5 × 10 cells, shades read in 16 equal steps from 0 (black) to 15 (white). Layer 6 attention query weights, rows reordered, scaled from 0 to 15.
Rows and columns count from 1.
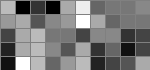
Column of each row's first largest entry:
6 6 3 3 2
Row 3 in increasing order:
3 4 4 4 7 7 8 8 10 11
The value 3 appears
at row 1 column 3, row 3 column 9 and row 4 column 7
